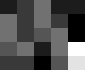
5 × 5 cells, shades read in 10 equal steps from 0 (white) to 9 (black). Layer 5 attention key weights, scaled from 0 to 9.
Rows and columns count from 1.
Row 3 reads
5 7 6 5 9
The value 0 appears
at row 4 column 5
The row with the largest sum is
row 1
